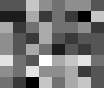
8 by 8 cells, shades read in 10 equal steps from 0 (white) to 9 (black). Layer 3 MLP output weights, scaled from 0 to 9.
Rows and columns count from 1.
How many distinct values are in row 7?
6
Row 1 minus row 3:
3 -1 -3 1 0 -1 0 -1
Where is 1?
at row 6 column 1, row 6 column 7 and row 7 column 3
